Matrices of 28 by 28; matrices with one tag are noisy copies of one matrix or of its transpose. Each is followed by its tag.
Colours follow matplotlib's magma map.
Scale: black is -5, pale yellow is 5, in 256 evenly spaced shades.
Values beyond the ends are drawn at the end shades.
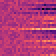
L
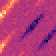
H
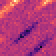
H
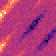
H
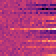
L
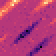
H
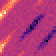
H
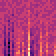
L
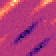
H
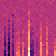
L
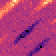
H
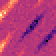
H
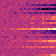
L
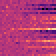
L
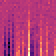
L
